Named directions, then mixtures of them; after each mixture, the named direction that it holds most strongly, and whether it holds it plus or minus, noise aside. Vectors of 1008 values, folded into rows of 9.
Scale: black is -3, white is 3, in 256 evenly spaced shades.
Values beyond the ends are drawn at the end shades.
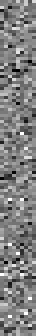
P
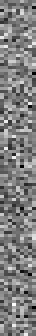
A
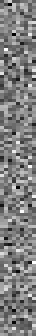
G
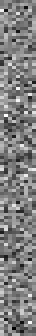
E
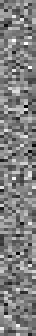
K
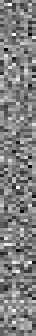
G, minus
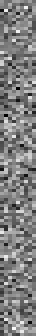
E, minus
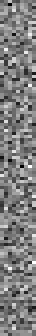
G, plus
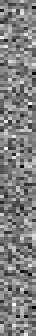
A, plus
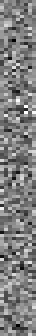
K, minus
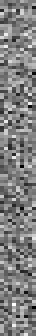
A, plus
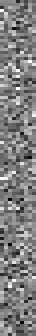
P, minus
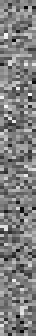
E, plus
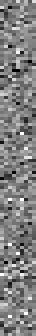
P, plus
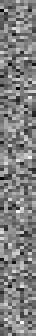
E, minus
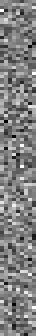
A, minus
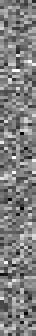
P, minus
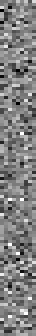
P, plus
